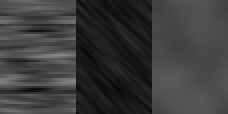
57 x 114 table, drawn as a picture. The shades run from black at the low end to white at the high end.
The table splits into one row of 3 panels. Panel 1,1: low, streaked across. Panel 1,2: very low, slanting down to the right, faint in contrast. Panel 1,3: low, smooth, faint in contrast.
